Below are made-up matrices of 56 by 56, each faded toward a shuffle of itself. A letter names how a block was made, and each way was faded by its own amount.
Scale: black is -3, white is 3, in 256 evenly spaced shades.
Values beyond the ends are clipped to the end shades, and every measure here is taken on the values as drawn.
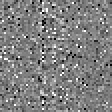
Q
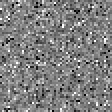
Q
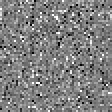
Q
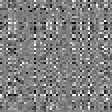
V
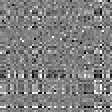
V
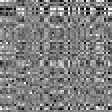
V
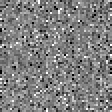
Q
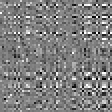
V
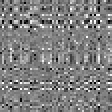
V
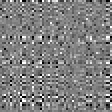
V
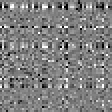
V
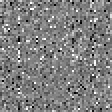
Q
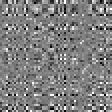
V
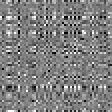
V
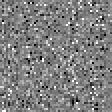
Q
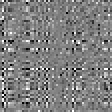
V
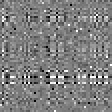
V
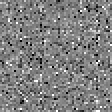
Q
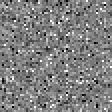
Q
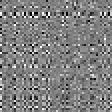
V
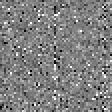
Q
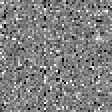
Q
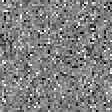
Q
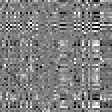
V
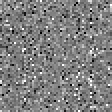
Q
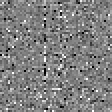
Q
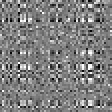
V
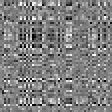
V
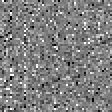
Q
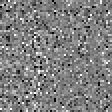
Q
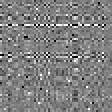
V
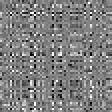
V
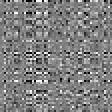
V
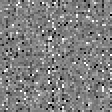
Q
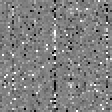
Q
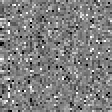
Q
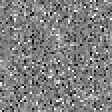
Q
